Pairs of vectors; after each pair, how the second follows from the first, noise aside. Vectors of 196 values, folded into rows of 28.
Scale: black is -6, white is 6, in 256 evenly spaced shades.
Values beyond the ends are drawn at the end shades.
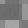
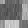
scaled up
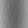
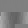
partly zeroed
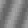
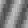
scaled up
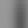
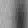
scaled up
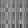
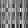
scaled up
